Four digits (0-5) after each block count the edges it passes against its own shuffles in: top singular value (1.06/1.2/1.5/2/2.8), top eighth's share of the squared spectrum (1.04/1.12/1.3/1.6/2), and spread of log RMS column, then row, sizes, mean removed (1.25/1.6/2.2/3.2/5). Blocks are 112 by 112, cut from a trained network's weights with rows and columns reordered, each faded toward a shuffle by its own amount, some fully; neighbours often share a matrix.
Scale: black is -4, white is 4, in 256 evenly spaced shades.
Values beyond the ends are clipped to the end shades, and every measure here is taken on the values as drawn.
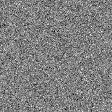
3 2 1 0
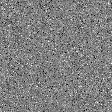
1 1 0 0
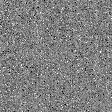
1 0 0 0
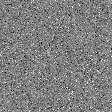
0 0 0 0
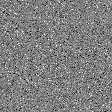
0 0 0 0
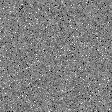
0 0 0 0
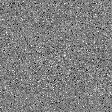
2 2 0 1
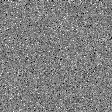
1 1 0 1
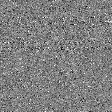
2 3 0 2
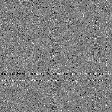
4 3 3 2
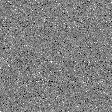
2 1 0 1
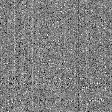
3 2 1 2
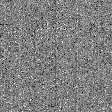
2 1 0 1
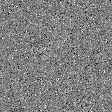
0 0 0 0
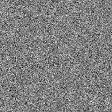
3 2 1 0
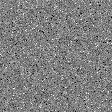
0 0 0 0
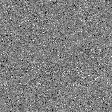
1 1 0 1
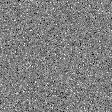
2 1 0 1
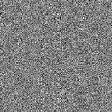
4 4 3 2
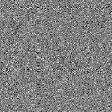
3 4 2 3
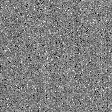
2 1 0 1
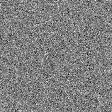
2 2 0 0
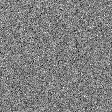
2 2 0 0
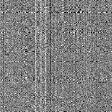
4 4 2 3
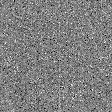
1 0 0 0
